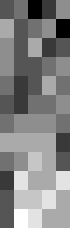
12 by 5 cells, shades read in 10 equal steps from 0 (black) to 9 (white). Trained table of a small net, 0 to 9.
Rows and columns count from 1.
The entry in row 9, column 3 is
7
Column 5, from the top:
5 0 3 5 4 5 4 2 3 8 6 6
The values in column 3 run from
0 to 8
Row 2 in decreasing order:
6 5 4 3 0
